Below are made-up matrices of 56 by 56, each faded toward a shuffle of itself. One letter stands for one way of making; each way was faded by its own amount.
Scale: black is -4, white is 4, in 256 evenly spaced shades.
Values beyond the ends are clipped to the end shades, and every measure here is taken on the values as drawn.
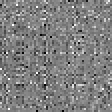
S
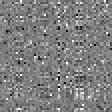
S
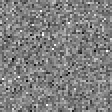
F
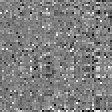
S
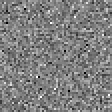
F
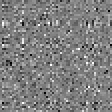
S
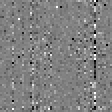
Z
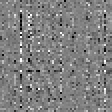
Z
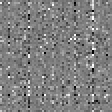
Z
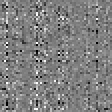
Z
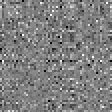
S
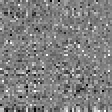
S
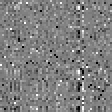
S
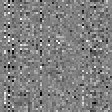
Z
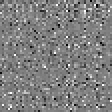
S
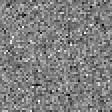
F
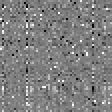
S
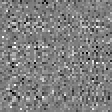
S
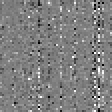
Z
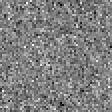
F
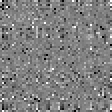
S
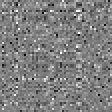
S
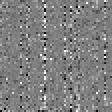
Z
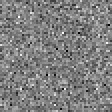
F
